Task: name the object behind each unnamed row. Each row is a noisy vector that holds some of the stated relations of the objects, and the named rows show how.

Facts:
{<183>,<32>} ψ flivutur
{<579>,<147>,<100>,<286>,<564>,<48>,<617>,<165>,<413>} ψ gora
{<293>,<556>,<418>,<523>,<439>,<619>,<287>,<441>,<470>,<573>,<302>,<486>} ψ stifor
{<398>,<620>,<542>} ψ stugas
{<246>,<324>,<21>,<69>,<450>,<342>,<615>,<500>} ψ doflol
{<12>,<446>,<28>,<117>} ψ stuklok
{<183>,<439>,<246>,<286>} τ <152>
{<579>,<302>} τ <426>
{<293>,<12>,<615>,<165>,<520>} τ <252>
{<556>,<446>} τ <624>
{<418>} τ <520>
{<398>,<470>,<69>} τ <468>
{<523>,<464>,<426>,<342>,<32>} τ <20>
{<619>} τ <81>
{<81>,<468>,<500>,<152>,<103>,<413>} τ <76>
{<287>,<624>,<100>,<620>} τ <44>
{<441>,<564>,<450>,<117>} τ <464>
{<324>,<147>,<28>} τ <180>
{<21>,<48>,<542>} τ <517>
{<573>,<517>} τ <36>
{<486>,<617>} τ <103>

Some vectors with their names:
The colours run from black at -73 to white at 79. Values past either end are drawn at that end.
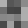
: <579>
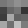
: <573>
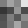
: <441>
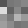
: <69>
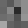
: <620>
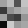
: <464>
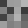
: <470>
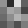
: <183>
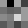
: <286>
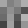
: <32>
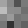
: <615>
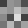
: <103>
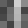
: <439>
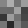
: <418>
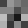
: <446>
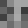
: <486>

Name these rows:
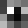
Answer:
<624>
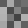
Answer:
<28>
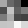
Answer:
<517>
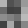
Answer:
<564>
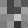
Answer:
<617>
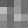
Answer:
<500>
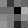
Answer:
<100>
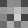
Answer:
<81>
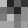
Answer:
<48>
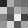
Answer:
<468>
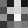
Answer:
<152>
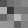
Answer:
<398>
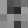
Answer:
<147>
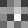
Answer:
<76>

